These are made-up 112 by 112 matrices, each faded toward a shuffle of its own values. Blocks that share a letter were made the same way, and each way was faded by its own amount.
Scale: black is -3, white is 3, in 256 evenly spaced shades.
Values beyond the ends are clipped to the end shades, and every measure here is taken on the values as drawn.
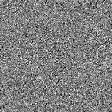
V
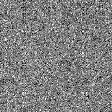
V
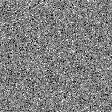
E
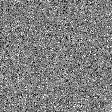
E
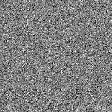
V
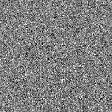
V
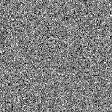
V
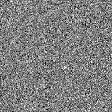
V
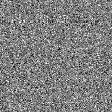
V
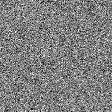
V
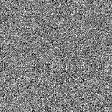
V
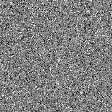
E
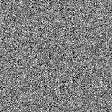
V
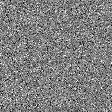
E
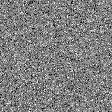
E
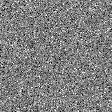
E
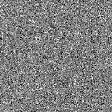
V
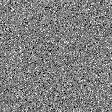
E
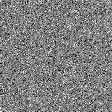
E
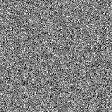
V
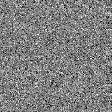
V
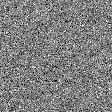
E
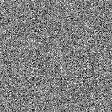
V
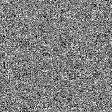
V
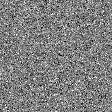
E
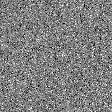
E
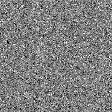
V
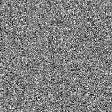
V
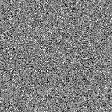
V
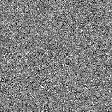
V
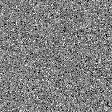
E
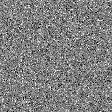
E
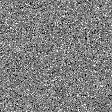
E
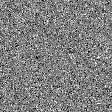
E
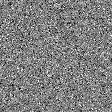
E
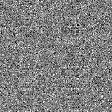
V
